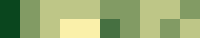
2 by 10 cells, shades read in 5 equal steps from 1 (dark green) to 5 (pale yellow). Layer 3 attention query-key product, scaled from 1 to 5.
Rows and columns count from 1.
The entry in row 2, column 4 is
5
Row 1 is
1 3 4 4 4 3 3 4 4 3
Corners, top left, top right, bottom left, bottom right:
1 3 1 4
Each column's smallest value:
1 3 4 4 4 2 3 4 3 3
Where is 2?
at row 2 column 6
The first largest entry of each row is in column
3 4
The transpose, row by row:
1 1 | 3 3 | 4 4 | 4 5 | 4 5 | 3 2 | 3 3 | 4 4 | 4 3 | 3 4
